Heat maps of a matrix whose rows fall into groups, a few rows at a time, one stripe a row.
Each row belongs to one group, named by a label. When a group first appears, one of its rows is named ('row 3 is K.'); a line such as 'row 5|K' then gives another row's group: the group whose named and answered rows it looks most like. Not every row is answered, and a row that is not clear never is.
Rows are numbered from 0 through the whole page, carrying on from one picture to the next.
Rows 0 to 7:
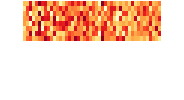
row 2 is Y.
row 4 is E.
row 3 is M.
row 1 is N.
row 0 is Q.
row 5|Y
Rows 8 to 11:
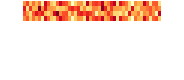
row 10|E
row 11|Y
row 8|Y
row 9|Q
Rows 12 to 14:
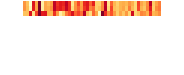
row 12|E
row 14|Q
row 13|E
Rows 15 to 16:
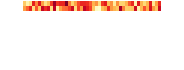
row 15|E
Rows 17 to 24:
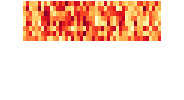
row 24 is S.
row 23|M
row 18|Y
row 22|Y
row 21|M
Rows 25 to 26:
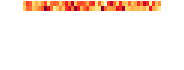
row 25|N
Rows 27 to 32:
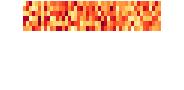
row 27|N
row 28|Y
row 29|E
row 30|Y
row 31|Q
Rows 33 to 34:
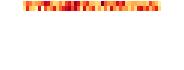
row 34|N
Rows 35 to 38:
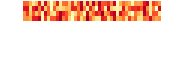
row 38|E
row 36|S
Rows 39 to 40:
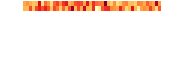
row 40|Q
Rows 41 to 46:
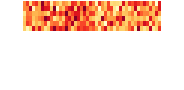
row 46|E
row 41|S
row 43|N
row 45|N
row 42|M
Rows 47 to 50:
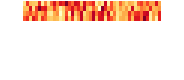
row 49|S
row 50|S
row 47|N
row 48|Q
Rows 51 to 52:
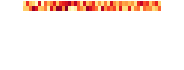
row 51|N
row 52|E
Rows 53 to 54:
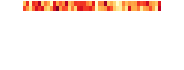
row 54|E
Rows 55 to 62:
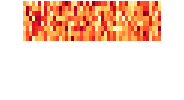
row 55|Y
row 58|Q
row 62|N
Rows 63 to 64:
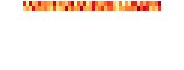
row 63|Q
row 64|S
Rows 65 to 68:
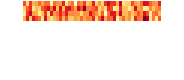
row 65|Q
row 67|N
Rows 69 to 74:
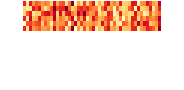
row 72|Q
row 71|M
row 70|E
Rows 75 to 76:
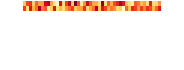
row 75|M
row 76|Q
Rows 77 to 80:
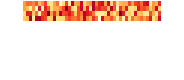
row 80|Q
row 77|S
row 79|M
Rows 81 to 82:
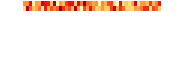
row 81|M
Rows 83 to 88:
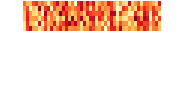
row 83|E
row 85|Y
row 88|N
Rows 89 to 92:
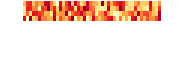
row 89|M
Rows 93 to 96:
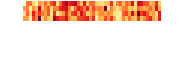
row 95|S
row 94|Y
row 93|N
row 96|E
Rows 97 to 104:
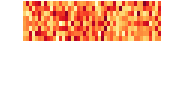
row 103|Q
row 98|Q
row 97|S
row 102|Y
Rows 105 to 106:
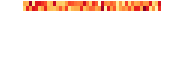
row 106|S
